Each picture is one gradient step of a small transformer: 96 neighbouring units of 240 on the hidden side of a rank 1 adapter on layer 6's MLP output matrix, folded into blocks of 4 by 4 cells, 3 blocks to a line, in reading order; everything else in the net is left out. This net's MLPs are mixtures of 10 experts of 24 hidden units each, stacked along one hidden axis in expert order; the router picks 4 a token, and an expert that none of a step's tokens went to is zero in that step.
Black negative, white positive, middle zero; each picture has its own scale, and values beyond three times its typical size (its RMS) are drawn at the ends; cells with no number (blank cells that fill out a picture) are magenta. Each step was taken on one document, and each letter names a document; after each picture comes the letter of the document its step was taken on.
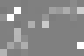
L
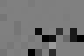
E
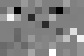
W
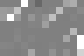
W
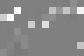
L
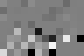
E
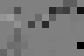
L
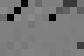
W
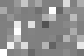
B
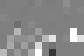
E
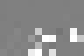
E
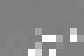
E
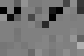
W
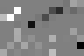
L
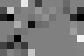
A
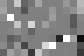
B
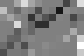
B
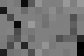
B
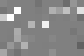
L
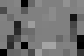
B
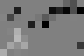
L
